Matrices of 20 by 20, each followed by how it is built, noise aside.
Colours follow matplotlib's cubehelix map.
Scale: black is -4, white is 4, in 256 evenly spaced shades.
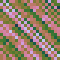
Toeplitz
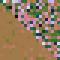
upper triangular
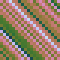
Toeplitz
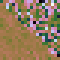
upper triangular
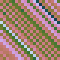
Toeplitz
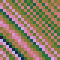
Toeplitz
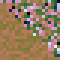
upper triangular
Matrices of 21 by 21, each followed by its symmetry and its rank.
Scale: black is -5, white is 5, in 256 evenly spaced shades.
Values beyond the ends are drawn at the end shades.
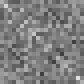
symmetric, full rank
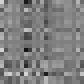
neither, rank two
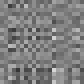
neither, rank two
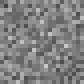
symmetric, full rank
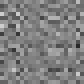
neither, rank three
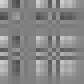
symmetric, rank one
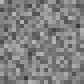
symmetric, full rank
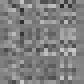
neither, rank three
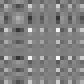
symmetric, rank one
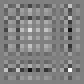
symmetric, rank one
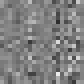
neither, rank three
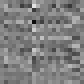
neither, rank three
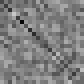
symmetric, full rank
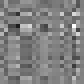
neither, rank two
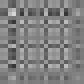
symmetric, rank one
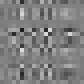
neither, rank two
